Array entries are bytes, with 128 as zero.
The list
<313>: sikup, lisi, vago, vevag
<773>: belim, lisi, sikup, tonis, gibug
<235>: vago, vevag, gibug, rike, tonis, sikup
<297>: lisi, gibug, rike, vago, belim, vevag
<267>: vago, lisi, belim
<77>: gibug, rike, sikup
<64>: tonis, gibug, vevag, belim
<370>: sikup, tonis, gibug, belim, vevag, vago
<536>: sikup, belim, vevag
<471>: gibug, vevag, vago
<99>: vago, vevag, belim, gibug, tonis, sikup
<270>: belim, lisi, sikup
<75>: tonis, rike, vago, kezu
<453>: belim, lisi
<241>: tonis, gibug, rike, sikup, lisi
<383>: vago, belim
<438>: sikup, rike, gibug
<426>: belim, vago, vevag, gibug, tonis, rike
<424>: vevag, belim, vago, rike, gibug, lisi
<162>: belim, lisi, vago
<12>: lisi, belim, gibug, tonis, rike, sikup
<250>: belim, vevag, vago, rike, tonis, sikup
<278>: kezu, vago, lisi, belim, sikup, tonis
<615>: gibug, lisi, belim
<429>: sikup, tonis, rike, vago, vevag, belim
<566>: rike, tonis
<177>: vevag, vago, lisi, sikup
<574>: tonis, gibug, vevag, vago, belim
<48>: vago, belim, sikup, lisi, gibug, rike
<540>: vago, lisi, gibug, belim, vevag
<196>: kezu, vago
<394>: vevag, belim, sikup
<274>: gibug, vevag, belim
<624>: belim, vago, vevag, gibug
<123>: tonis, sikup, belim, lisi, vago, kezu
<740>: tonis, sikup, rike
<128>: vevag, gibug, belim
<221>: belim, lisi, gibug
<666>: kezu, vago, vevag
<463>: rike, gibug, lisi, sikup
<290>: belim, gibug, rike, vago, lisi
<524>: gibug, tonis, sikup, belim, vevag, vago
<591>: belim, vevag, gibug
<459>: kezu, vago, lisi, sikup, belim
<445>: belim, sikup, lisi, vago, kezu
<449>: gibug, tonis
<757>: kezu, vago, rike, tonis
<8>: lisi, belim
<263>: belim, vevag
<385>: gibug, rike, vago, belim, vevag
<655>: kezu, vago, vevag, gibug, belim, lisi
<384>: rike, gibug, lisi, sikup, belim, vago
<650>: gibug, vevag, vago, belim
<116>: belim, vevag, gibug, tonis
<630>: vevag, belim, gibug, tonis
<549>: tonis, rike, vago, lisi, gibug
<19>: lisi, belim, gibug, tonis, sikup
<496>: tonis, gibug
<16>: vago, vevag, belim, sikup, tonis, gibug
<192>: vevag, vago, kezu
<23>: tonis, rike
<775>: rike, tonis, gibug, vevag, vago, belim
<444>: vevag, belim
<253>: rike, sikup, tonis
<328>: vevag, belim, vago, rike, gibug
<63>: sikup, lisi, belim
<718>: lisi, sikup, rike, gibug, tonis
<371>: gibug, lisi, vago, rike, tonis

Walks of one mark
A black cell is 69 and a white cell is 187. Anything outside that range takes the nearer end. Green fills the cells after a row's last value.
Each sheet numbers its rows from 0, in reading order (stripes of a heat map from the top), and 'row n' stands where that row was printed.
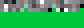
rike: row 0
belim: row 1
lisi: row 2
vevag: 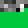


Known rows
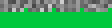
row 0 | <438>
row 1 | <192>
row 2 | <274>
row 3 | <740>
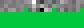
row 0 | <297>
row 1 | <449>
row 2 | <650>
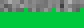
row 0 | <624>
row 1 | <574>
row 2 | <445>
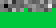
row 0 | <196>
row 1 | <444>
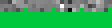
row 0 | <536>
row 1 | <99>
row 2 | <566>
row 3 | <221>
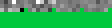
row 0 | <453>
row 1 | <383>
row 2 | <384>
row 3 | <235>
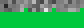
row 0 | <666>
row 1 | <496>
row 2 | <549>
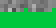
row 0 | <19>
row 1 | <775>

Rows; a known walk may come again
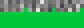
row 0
<128>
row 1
<270>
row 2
<192>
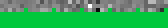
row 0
<12>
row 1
<549>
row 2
<63>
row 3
<566>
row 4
<574>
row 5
<162>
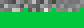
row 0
<23>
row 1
<496>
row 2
<424>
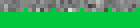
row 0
<775>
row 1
<19>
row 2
<75>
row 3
<221>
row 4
<48>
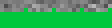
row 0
<655>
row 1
<718>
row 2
<384>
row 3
<740>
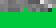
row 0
<370>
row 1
<263>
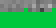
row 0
<426>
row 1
<630>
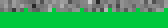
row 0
<116>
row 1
<666>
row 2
<371>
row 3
<471>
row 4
<278>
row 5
<757>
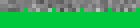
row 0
<524>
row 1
<463>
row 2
<313>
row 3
<290>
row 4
<328>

